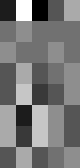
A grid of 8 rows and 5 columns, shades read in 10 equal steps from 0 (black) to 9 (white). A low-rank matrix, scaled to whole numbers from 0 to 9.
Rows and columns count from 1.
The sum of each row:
19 21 22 21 20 22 23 21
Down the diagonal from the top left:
1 5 4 4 5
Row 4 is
3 6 3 4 5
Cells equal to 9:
1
